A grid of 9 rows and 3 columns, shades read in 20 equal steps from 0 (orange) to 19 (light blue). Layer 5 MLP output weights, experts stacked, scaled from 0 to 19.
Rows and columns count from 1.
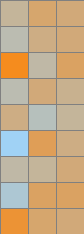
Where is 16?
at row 8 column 1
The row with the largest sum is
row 5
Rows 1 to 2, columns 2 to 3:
7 8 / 9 8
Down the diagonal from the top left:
11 9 6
